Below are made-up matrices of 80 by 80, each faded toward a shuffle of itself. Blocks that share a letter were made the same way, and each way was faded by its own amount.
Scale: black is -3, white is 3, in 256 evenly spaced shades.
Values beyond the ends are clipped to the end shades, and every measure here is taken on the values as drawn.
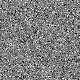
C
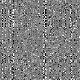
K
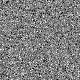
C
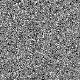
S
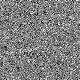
C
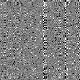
K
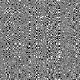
K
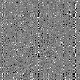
K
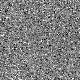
C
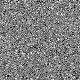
C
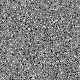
C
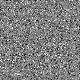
C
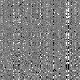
K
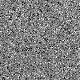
C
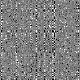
K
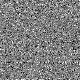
C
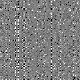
K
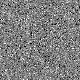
C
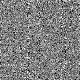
S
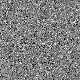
C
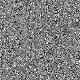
S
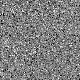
C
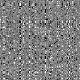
K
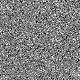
C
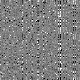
K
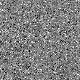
C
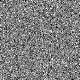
S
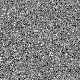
C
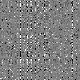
K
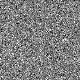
S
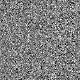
S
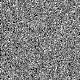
S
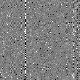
K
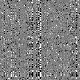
K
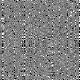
K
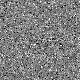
C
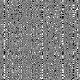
K
